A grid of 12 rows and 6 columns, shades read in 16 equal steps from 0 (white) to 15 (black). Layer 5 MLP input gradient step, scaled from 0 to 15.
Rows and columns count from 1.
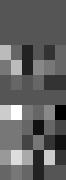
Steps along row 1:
same same same same same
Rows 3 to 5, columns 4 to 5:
10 10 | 10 12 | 7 8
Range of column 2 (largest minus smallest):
10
